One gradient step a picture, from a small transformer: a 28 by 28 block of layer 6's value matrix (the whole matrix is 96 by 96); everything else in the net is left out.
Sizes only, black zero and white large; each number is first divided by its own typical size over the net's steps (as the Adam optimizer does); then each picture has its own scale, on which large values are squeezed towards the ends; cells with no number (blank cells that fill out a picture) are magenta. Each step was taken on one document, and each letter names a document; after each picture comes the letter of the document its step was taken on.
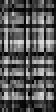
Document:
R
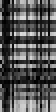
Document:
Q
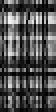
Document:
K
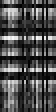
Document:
K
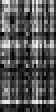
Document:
K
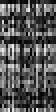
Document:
K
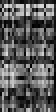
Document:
R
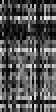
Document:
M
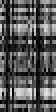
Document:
M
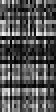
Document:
K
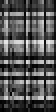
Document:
R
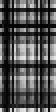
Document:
Q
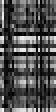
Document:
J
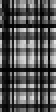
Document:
Q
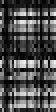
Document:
Q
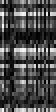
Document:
J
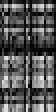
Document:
R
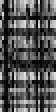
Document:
Q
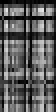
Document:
R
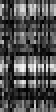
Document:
J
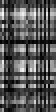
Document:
J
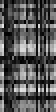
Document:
Q
